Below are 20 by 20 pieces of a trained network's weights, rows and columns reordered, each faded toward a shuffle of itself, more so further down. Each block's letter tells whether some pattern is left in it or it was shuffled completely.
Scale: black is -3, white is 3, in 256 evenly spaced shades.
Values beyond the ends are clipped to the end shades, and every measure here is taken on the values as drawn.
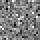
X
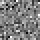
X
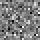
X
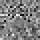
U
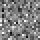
X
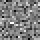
X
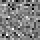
U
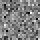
X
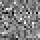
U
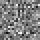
U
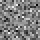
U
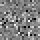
U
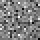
X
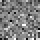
U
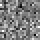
X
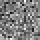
X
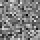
X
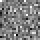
X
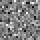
X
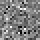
U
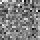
U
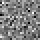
X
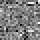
U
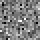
X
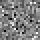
X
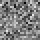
X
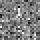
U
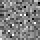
X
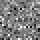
U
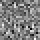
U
